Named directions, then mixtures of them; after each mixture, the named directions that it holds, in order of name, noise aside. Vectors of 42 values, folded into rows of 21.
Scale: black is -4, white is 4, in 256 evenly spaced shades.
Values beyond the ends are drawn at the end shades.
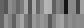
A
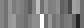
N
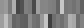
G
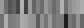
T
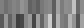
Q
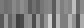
Q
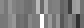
N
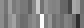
N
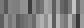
A, N, Q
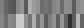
G, Q, T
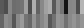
A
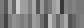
G, T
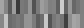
G, N, T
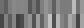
Q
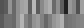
A, G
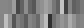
A, G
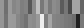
N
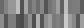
A, Q, T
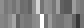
N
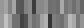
G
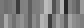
A, G, T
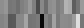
N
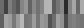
A, T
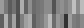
Q, T
